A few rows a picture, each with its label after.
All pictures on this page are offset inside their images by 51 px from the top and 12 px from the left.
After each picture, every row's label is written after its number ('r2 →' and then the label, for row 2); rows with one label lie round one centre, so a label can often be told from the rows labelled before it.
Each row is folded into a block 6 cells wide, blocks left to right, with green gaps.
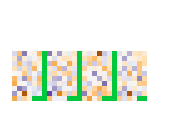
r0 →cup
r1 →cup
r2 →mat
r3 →cup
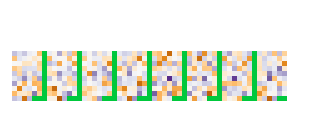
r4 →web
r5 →web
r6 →web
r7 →web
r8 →mat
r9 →mat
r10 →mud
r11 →web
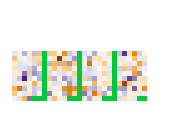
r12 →web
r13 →mat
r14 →cup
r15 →mud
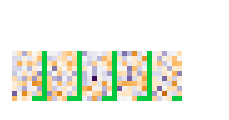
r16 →cup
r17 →cup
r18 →web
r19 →mud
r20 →cup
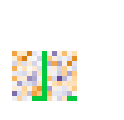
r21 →mat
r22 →mud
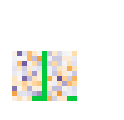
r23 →mud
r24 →cup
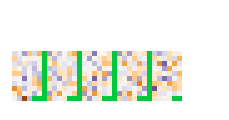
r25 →web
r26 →cup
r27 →cup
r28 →cup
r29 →mud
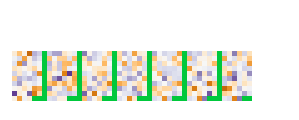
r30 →mat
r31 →mud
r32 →cup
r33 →mud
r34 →web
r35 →web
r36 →web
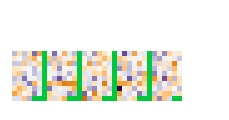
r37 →web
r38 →mud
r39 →cup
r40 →mud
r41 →cup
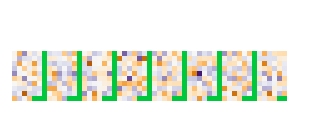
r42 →cup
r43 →web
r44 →cup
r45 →mud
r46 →cup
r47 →web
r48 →cup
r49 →cup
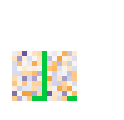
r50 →cup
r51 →mat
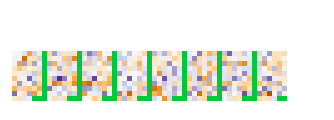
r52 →mat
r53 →mud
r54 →mud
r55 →cup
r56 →web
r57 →cup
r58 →mud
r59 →cup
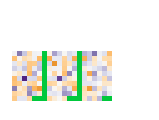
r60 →mud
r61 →mud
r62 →web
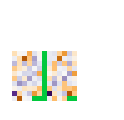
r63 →mat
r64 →mat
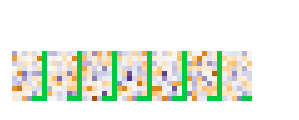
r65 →web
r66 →mud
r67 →web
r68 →web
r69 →web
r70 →mat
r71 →web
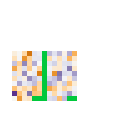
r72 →mat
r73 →web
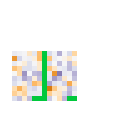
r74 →web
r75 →web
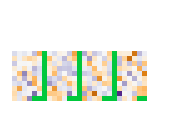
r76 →web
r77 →web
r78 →cup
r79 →mat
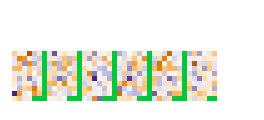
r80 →mat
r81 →mud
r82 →web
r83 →mud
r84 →mat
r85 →cup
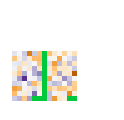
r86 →web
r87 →mat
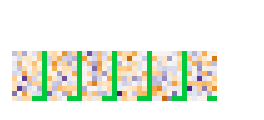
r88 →cup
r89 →mat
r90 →mud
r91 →mat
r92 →web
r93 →mud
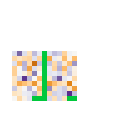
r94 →mud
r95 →mud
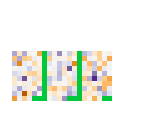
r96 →cup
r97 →web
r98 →mud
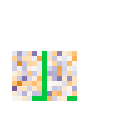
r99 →mud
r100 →cup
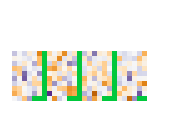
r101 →web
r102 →mat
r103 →cup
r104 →web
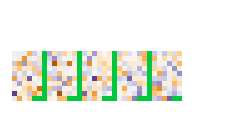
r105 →mat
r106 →cup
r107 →cup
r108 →web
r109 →web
